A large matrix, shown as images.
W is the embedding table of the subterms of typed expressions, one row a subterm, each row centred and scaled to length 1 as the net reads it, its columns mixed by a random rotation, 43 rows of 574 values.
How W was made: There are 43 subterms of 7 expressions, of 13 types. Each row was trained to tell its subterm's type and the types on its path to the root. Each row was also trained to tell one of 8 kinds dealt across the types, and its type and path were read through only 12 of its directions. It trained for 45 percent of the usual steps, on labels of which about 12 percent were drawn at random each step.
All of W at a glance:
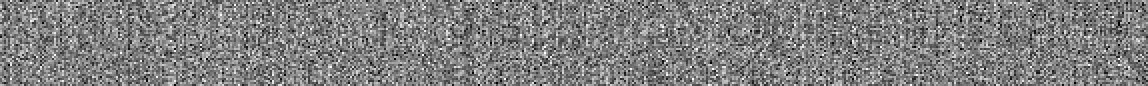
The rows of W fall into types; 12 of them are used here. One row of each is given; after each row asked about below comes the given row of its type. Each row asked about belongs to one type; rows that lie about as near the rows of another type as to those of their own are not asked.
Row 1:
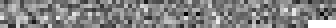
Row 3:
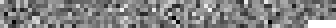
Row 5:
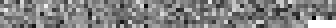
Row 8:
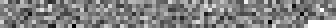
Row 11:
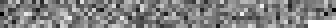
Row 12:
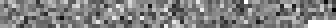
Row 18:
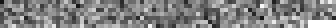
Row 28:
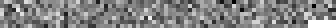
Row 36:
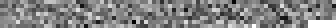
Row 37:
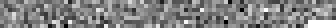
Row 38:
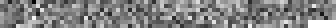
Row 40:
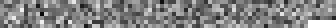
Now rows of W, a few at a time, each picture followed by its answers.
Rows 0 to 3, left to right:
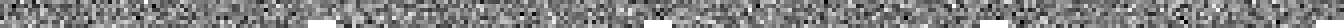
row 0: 36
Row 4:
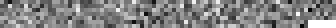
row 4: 38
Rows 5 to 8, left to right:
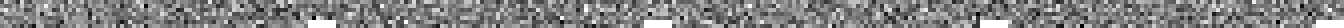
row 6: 37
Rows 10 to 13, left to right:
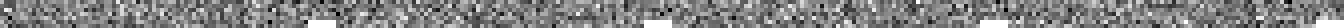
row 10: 3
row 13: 12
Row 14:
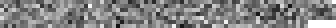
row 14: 5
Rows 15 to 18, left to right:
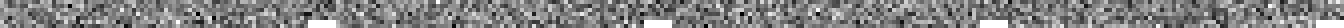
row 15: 12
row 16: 12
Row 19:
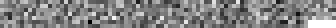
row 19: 28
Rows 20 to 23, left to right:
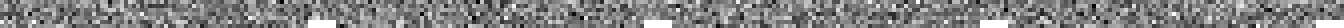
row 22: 28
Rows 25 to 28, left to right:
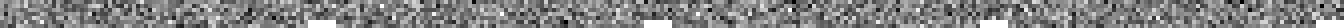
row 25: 1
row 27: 5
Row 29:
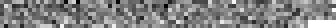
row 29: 36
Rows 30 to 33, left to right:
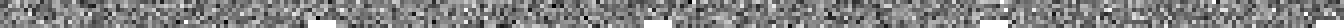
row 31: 3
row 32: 18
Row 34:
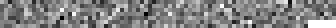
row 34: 38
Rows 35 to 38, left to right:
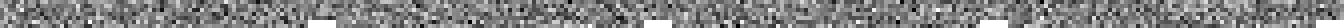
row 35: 40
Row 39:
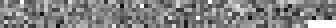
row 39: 5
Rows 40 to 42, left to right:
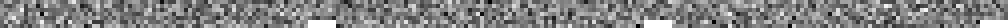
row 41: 38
